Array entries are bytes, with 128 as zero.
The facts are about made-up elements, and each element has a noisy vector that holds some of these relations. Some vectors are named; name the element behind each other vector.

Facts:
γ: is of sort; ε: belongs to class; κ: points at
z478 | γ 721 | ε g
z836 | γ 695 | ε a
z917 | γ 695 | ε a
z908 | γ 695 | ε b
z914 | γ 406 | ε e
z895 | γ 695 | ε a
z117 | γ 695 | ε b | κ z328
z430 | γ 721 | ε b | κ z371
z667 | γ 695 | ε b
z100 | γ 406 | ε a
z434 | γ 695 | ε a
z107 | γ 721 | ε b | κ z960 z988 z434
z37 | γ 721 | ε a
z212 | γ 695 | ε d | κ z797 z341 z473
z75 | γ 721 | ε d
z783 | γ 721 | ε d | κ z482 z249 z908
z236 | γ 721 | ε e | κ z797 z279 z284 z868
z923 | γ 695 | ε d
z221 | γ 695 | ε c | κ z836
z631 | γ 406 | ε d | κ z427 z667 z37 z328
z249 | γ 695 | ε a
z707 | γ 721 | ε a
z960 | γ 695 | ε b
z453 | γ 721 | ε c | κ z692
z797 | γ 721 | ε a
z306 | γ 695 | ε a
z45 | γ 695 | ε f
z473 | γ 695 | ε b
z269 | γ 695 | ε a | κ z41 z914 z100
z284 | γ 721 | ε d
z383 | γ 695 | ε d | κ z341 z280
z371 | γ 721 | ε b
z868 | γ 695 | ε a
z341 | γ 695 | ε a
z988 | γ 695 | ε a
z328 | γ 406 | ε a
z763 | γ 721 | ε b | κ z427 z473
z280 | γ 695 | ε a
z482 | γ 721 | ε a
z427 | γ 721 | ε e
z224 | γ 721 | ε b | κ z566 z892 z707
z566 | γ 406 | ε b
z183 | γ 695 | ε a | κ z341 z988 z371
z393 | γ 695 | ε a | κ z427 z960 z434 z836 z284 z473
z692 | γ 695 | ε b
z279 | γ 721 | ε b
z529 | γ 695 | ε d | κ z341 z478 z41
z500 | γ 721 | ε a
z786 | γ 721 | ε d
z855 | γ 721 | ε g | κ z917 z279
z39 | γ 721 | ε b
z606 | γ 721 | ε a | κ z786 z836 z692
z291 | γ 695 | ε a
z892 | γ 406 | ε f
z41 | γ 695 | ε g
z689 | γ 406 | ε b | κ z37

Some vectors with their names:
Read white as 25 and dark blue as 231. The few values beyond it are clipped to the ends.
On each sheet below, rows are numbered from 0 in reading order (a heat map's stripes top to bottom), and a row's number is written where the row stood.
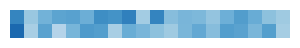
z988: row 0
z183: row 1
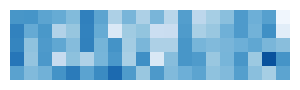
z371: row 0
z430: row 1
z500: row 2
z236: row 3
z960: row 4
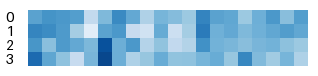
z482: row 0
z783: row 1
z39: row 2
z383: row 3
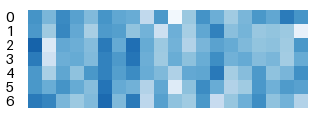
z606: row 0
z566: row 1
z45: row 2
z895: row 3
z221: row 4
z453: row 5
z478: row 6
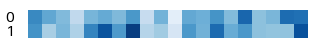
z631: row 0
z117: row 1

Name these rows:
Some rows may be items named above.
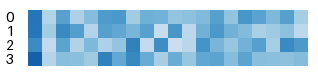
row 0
z183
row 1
z892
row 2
z855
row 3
z923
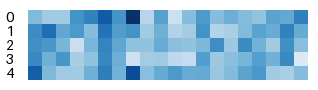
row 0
z37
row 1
z786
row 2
z212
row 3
z430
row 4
z41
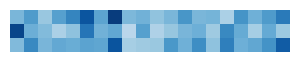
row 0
z427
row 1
z529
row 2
z328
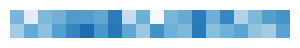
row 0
z689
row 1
z473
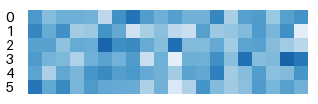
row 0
z868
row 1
z430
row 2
z341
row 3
z631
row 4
z221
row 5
z107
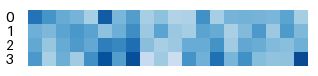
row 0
z75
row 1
z279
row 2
z692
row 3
z117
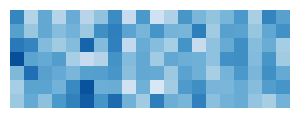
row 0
z855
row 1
z868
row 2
z478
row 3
z914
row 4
z797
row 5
z763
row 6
z473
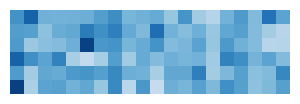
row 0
z284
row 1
z341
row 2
z280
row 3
z100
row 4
z221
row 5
z269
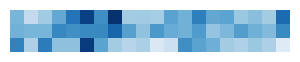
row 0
z667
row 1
z836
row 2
z224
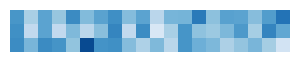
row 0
z393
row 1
z855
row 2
z707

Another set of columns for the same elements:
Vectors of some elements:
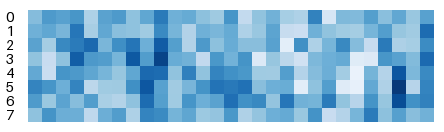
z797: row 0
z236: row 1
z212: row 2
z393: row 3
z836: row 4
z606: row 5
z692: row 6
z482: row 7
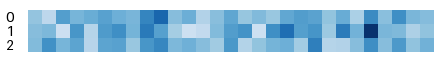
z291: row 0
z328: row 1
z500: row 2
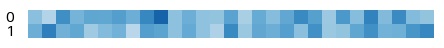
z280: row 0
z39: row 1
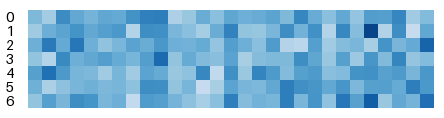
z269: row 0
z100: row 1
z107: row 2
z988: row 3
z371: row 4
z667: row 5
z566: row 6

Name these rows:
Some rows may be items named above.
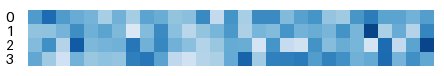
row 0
z371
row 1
z914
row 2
z763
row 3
z117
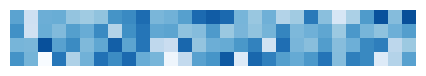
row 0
z221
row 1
z923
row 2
z183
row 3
z631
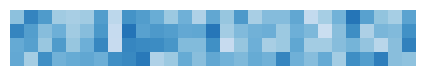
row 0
z478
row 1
z786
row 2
z284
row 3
z269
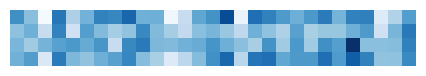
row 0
z631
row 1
z427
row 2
z892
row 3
z689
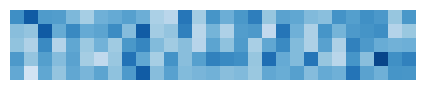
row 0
z430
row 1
z341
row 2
z41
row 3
z692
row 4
z45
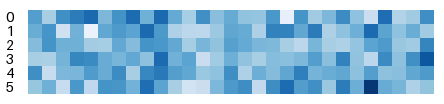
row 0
z212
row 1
z37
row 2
z855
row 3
z473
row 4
z923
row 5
z328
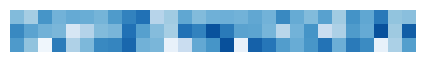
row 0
z269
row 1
z453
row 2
z631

